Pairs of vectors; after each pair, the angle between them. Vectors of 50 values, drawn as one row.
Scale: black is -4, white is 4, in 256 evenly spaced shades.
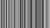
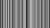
partly opposed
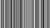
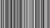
nearly parallel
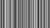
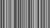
nearly parallel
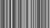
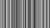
partly opposed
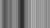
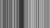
nearly parallel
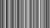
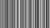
partly aligned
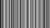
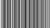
nearly opposite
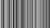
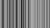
partly aligned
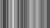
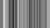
nearly opposite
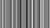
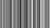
nearly parallel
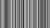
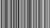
orthogonal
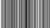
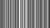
partly opposed
